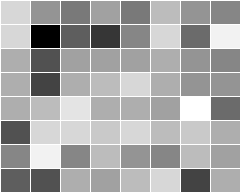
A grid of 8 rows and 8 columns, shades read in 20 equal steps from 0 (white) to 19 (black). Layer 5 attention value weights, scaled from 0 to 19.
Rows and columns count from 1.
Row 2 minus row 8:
-9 6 6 8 4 0 -3 -5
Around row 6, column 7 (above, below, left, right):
0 5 5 6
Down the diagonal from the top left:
3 19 7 5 6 5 5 6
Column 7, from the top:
8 11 8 8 0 4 5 14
